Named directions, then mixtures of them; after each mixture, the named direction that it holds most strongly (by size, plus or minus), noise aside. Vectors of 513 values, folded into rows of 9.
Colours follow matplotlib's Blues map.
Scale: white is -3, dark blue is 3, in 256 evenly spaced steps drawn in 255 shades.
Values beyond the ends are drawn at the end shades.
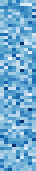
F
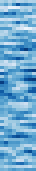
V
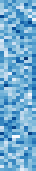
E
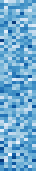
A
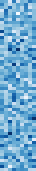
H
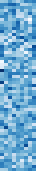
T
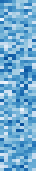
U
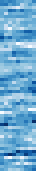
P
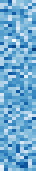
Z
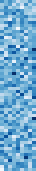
Z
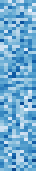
A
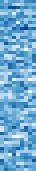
V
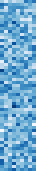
A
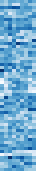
P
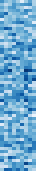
U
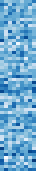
A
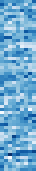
P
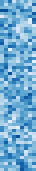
E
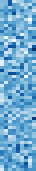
Z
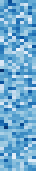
T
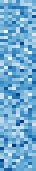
F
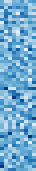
H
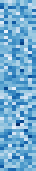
F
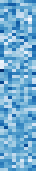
T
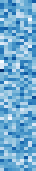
T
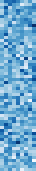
A
